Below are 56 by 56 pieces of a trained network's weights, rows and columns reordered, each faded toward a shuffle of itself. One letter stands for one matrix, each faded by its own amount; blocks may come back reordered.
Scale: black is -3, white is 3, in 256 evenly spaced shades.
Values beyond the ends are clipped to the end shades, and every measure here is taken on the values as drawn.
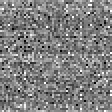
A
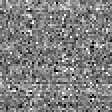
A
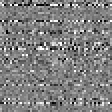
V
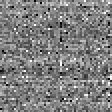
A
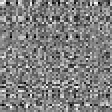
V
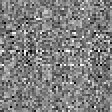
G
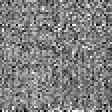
G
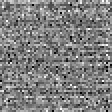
A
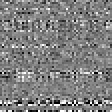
V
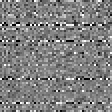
V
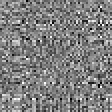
V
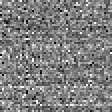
A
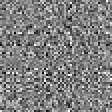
V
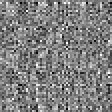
V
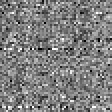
G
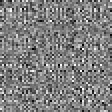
V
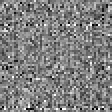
G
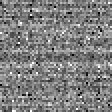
A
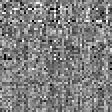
G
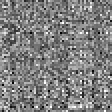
G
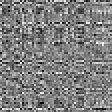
V
